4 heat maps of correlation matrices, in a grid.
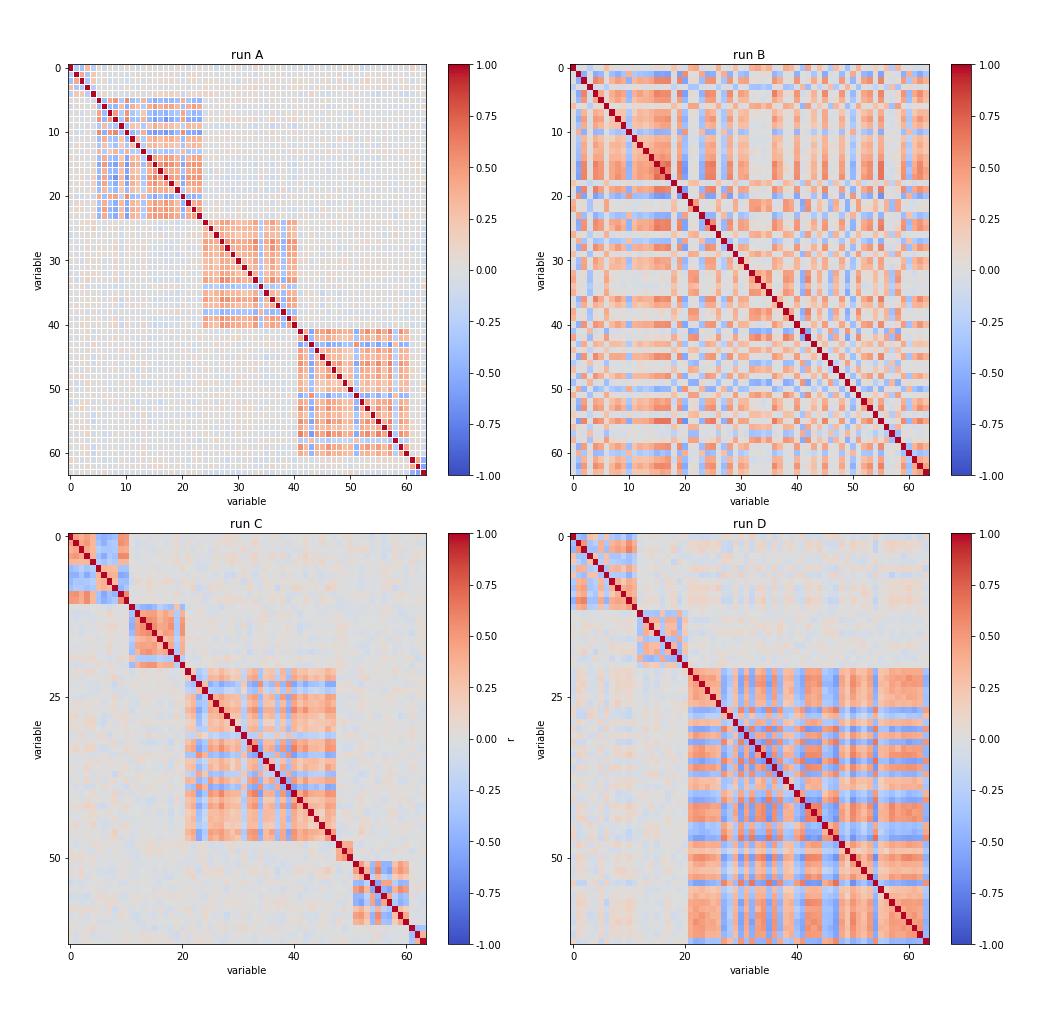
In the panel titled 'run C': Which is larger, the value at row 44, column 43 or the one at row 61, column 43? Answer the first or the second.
the first
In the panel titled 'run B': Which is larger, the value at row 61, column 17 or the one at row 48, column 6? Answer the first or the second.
the first
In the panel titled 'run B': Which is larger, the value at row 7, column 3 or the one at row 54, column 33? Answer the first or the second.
the second
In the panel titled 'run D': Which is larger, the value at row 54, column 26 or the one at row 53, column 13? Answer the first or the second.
the second
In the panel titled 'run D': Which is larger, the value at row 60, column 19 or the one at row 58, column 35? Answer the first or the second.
the first
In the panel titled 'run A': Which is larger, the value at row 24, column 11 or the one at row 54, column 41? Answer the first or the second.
the second
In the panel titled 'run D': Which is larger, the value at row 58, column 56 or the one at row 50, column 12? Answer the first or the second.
the first
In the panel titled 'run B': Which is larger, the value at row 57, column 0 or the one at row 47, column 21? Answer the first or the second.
the second
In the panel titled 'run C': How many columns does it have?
64
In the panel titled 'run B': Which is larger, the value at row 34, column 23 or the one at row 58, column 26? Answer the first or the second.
the second
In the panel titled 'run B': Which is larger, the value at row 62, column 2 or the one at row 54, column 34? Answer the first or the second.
the first
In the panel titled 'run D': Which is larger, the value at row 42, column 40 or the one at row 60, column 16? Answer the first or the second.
the second
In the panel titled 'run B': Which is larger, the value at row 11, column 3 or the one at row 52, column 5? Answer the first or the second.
the second
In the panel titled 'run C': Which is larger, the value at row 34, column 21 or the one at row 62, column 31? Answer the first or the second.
the second
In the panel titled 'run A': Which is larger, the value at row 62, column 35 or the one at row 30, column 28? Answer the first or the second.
the second
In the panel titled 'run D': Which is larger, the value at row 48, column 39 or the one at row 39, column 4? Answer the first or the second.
the first
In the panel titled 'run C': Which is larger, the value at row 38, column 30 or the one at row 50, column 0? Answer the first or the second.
the first
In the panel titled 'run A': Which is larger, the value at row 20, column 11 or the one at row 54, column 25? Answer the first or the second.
the second
